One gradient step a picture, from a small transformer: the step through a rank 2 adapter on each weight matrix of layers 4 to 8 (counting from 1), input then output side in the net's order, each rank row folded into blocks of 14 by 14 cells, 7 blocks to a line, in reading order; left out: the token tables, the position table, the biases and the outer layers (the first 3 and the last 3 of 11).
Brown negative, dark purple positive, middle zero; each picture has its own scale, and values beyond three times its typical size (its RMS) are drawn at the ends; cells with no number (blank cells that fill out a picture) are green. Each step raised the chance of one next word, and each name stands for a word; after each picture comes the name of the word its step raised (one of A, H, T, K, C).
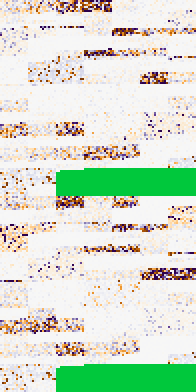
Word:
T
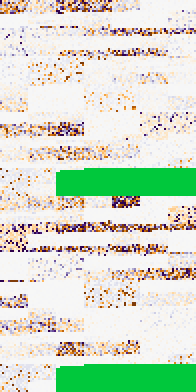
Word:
T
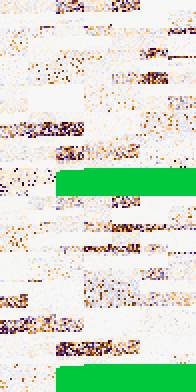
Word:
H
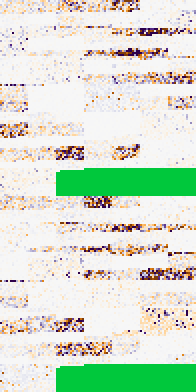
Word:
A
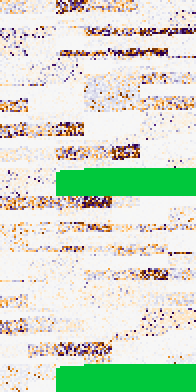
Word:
A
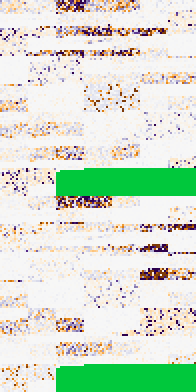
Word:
A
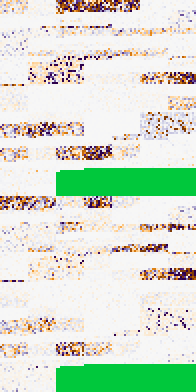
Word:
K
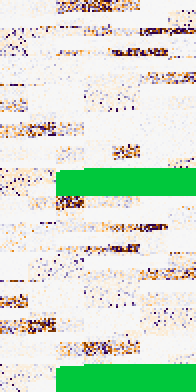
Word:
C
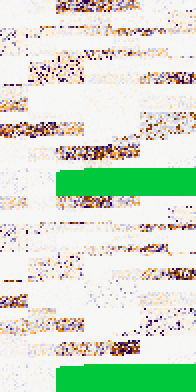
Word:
K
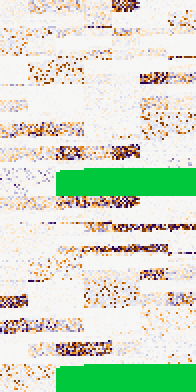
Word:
H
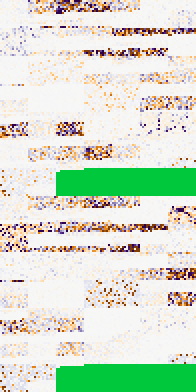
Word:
T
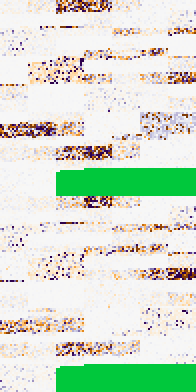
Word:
K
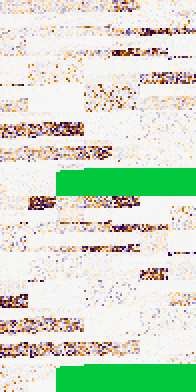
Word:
A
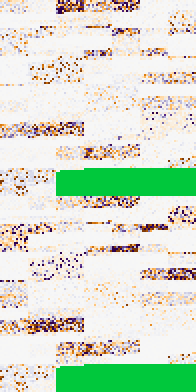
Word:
T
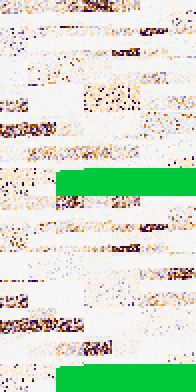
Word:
C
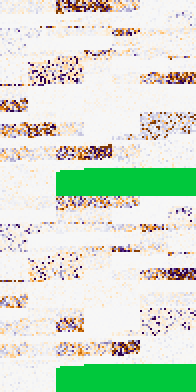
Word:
K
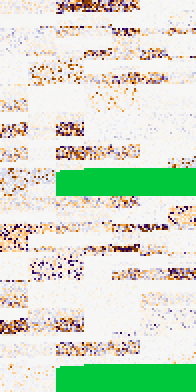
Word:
T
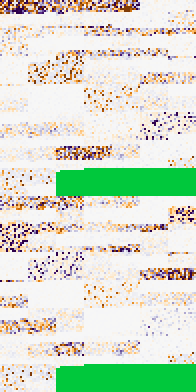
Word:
T
